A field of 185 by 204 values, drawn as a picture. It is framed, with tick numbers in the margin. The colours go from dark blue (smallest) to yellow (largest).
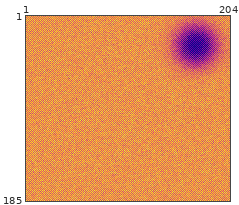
A single dip lies in the top right. The top right is the ninth with the lowest average. On average the colour sits 70% of the way up the scale.
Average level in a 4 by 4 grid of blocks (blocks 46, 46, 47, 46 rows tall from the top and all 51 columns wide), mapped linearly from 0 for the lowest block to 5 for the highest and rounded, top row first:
5540
5554
5555
5555
